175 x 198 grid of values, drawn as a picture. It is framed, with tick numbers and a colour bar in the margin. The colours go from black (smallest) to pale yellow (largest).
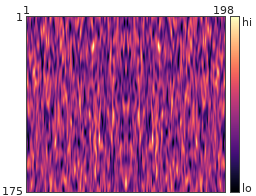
Average level on the scale: 40%. Slope: none. Mirror symmetry: left to right. Grain: streaks running down.
